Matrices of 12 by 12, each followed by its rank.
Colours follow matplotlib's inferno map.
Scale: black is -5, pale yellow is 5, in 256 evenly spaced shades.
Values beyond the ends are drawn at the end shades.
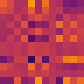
two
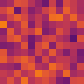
full rank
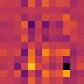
two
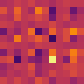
two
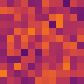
full rank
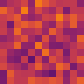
full rank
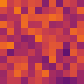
full rank
